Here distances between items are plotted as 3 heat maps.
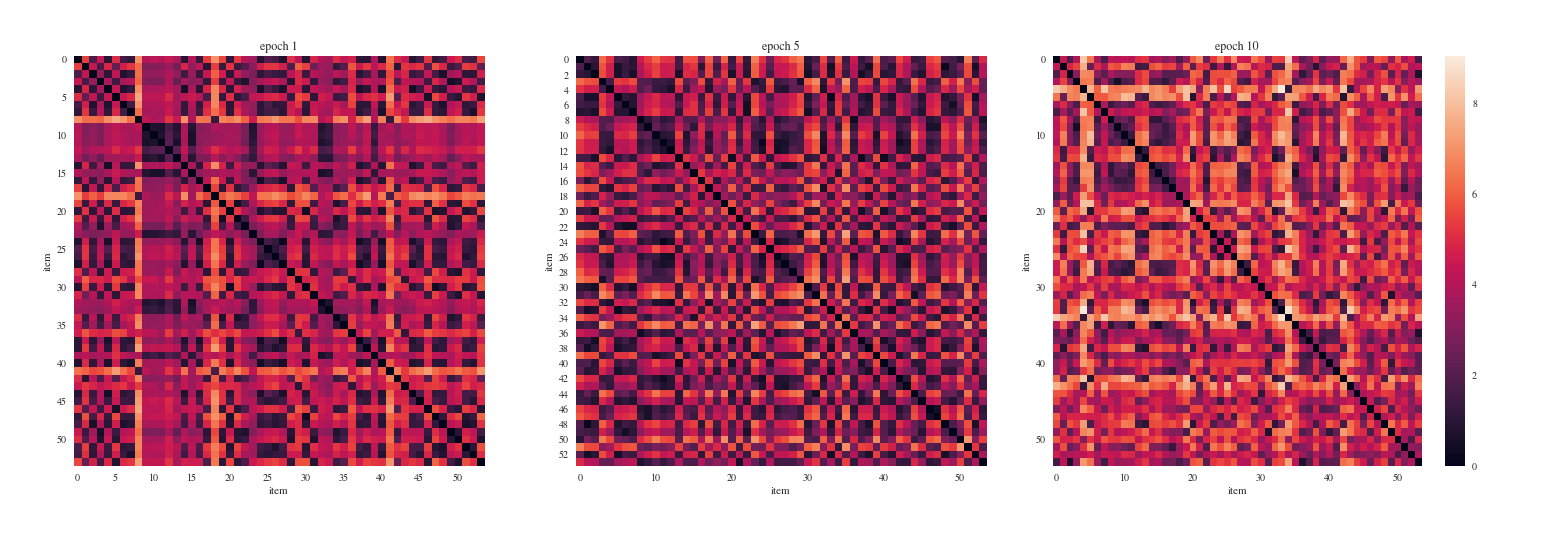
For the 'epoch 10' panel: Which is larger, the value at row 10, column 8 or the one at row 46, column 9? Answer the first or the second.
the second
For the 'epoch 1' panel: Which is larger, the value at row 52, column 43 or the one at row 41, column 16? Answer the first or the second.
the second
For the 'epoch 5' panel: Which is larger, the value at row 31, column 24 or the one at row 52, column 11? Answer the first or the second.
the first
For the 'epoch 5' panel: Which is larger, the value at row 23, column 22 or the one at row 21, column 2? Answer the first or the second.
the first
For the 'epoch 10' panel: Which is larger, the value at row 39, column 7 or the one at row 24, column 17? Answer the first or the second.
the second
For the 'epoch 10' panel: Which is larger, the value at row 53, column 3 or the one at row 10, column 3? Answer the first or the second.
the first
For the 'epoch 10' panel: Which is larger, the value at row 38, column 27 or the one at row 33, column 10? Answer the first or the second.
the second
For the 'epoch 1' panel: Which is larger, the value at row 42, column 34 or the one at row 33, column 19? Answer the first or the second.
the second
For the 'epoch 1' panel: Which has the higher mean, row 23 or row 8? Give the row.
8
